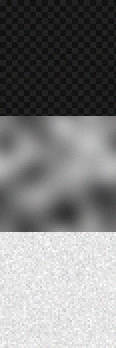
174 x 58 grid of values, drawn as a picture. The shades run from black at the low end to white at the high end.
It is made of 3 by 1 panels. Panel 1,1: very low, checkered, faint in contrast. Panel 2,1: middling, smooth, strong in contrast. Panel 3,1: very high, fine-grained, faint in contrast.
